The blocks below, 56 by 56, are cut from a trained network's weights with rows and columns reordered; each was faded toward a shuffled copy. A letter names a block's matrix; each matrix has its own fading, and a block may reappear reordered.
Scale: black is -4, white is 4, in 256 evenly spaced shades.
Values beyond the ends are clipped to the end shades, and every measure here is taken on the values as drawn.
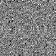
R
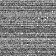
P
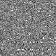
R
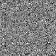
R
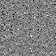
R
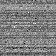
P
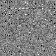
R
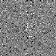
R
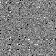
R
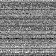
P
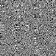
R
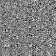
R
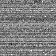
P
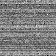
P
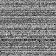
P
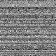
P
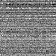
P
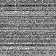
P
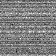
P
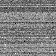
P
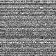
P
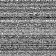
P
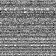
P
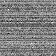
P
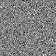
R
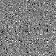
R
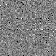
R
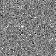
R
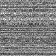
P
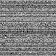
P
